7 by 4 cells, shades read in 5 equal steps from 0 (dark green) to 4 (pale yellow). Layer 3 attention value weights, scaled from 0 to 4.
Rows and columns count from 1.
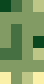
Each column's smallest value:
0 1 2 0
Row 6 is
2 2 2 2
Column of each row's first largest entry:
4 1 1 1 4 1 1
